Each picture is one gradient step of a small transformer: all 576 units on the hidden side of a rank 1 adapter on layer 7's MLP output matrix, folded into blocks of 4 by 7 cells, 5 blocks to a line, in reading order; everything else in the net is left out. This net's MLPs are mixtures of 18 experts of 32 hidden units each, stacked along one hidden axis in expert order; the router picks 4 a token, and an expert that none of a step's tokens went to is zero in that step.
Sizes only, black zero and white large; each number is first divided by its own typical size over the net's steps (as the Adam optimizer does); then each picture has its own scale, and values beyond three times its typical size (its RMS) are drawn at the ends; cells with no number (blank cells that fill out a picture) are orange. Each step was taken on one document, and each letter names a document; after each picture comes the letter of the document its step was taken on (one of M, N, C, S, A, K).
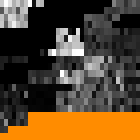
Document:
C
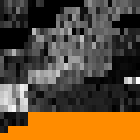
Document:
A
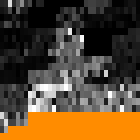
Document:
C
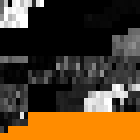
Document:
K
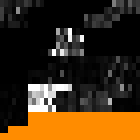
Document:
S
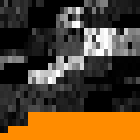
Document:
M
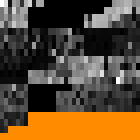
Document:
C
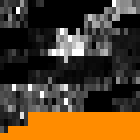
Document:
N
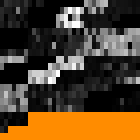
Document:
M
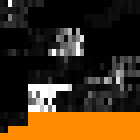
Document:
S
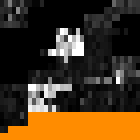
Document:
N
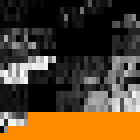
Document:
K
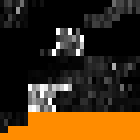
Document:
S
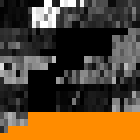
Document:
K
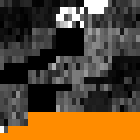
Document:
A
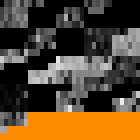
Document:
A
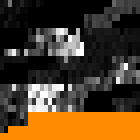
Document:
N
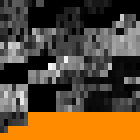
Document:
A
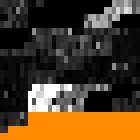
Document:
N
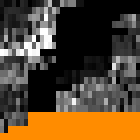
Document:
K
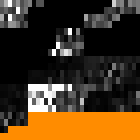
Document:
S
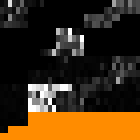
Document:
S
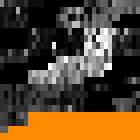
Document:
M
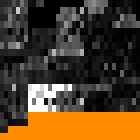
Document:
N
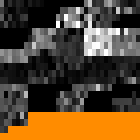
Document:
A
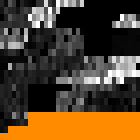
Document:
C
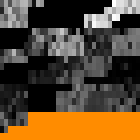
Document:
A
